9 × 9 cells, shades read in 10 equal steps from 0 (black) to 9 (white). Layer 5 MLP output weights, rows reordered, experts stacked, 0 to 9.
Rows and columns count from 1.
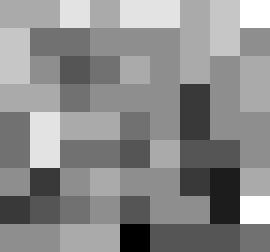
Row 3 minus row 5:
3 -3 -3 -2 2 0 4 0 1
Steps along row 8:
up up up down up same down up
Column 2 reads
6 4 5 6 8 8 2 3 5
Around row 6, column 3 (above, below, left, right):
6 5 8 4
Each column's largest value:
7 8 8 6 8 8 6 7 9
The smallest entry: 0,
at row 9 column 5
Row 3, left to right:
7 5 3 4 6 5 6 5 6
